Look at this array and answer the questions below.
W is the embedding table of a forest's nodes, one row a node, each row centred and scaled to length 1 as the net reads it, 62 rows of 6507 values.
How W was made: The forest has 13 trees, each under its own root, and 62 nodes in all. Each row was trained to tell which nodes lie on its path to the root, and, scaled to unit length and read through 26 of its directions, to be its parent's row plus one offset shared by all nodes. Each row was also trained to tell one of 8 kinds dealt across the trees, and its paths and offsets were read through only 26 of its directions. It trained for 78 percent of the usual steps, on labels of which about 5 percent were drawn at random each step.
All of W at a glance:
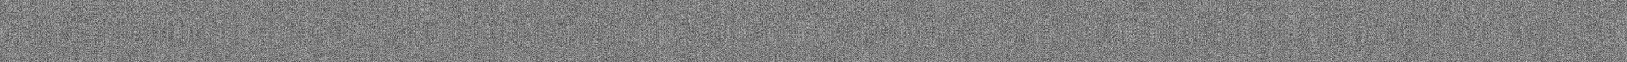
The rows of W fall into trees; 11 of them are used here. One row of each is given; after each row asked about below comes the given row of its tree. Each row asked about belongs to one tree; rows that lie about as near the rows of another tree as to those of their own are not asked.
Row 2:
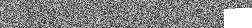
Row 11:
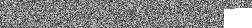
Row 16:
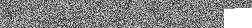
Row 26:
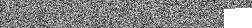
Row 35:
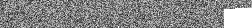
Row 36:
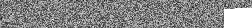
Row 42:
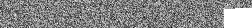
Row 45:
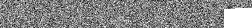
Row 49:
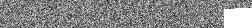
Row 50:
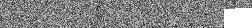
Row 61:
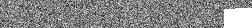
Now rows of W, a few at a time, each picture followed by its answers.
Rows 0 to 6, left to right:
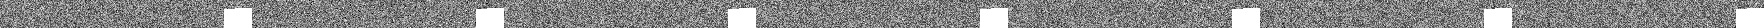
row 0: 11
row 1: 50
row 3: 11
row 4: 2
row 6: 45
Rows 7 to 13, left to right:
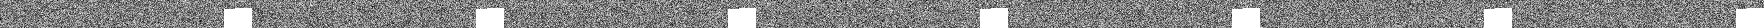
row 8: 42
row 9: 26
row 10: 2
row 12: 36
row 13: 45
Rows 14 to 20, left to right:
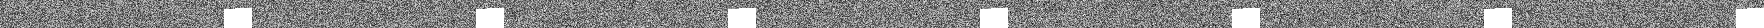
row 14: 35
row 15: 16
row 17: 16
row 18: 50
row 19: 2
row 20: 42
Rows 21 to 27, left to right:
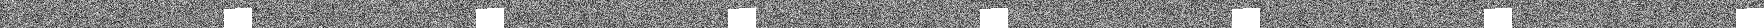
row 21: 26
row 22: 42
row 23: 61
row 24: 61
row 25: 11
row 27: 50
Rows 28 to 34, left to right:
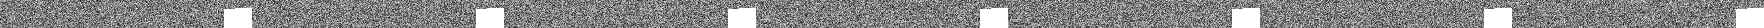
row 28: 36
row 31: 36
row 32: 36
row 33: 49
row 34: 42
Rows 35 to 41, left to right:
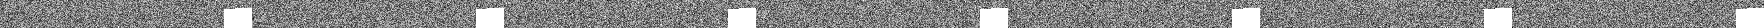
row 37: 61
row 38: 11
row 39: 35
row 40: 35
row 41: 26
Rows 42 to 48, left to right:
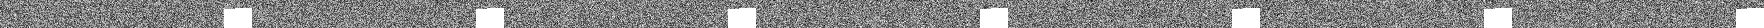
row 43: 11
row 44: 26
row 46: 45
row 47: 16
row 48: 50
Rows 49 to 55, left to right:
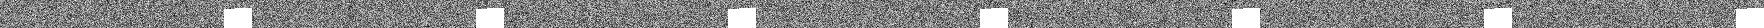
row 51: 35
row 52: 50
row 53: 42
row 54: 2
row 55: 2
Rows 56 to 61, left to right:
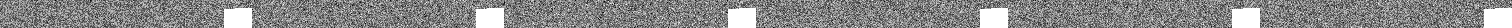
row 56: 45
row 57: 61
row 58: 50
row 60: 45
